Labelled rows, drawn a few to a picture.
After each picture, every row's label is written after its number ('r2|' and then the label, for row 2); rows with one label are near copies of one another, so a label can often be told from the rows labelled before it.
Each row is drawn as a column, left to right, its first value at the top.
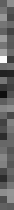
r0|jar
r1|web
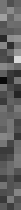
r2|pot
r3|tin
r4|jar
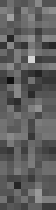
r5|tin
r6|pot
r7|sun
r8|tin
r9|jar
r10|web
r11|tin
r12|tin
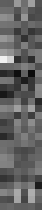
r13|jar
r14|jar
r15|web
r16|pot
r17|web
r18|sun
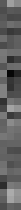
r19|sun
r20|web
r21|web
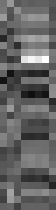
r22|pot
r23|web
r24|tin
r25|jar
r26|jar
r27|jar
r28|jar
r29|sun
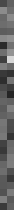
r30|tin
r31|jar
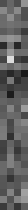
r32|tin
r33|jar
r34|tin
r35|web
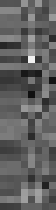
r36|tin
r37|tin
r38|tin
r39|web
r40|jar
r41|web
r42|sun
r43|pot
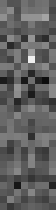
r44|pot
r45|tin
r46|sun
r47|pot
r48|jar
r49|pot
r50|pot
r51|sun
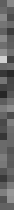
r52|jar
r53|web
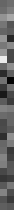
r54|jar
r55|pot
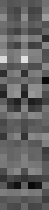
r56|jar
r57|sun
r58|sun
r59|jar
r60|sun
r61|sun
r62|pot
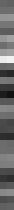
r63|jar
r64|jar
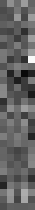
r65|sun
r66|web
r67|pot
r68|web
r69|jar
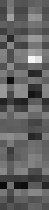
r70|sun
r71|pot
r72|sun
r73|sun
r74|jar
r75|jar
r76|sun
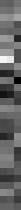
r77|jar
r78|jar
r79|pot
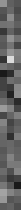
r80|web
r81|jar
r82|sun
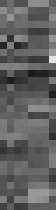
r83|tin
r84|pot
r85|tin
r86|tin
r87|web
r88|web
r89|web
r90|jar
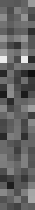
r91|jar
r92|sun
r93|tin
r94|jar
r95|web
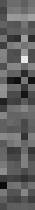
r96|sun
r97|pot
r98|pot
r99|jar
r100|pot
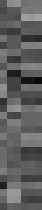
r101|sun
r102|web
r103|web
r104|pot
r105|pot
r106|pot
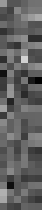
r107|web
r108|sun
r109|tin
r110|jar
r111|pot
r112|pot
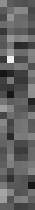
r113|web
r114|jar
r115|tin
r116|tin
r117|sun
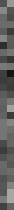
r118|tin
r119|web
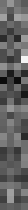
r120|pot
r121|web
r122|pot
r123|jar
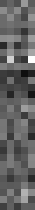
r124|tin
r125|jar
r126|tin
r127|web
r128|jar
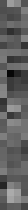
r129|sun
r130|web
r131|web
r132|tin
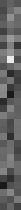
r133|sun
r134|jar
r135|tin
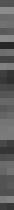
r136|tin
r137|tin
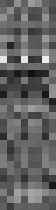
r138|jar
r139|tin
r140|web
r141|jar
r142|web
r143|web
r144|jar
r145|sun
